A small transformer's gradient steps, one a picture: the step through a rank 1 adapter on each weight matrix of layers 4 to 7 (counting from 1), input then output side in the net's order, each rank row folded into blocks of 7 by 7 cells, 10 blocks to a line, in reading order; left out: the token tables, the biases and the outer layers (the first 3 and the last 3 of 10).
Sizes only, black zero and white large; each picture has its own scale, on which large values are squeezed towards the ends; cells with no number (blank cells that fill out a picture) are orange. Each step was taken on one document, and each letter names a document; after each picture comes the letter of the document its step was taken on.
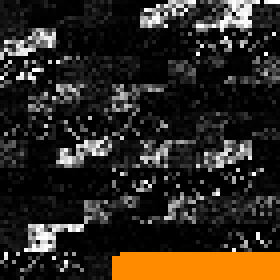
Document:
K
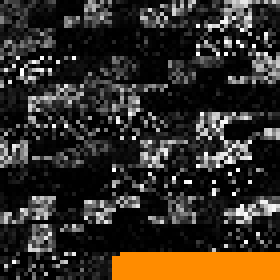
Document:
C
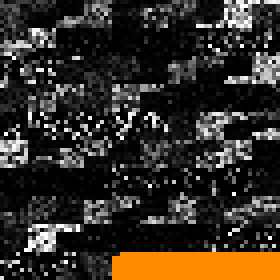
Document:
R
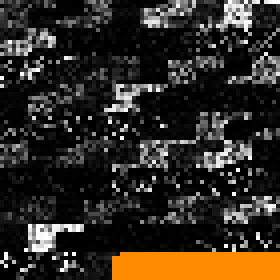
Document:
K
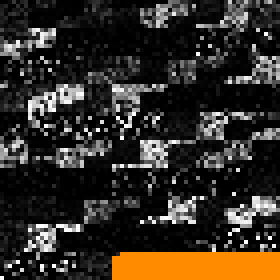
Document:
R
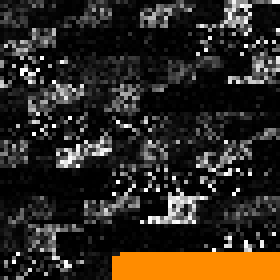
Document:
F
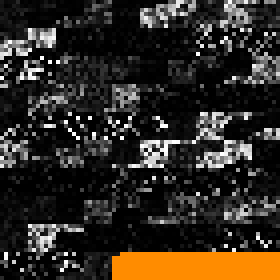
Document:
K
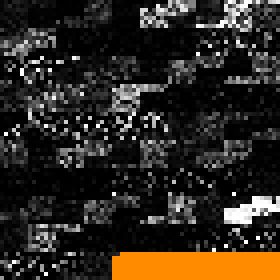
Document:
R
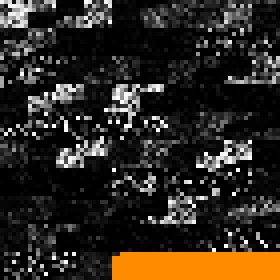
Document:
C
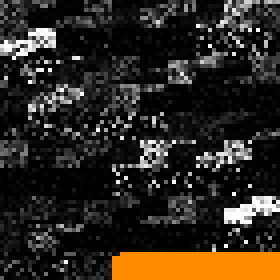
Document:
R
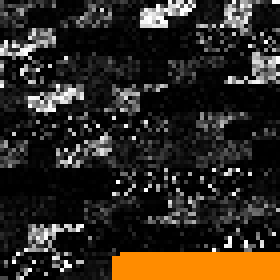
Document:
F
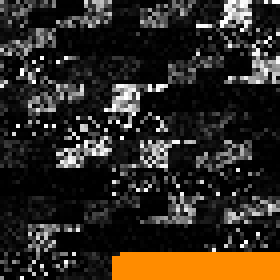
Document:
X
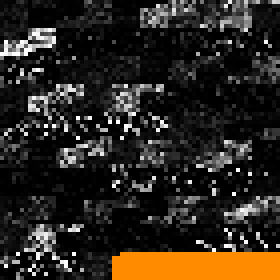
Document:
C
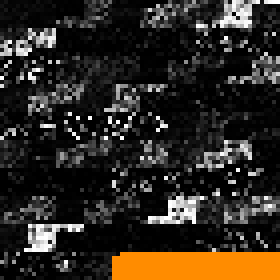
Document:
K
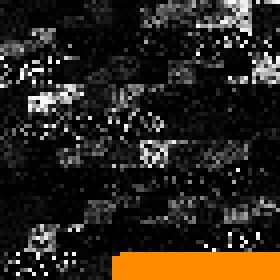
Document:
C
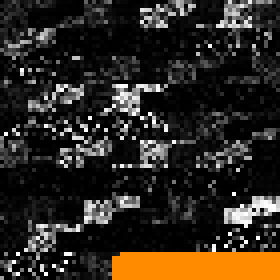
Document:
R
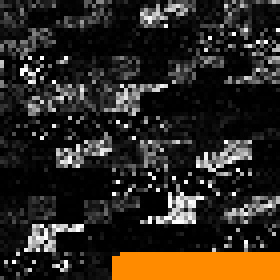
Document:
F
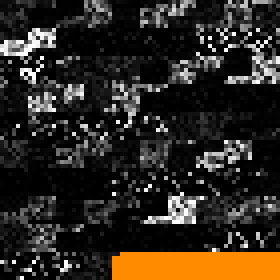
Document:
X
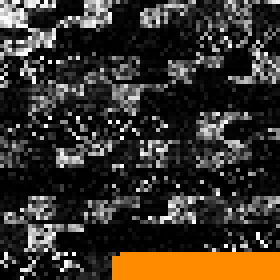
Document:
K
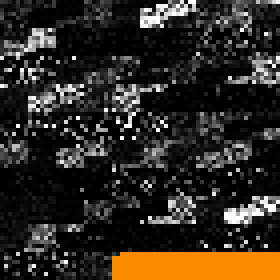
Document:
C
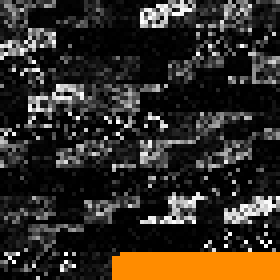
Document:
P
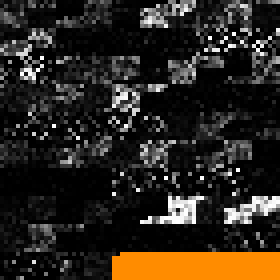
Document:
X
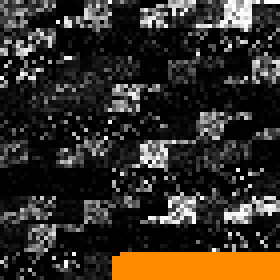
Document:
K
